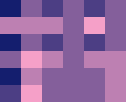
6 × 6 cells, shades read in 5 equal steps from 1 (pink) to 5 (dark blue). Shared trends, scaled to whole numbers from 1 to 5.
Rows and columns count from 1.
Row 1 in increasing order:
3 3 3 4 4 5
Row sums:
22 13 22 13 18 16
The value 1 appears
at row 2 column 5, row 4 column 2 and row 6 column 2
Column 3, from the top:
4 2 4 2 3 3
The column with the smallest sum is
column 2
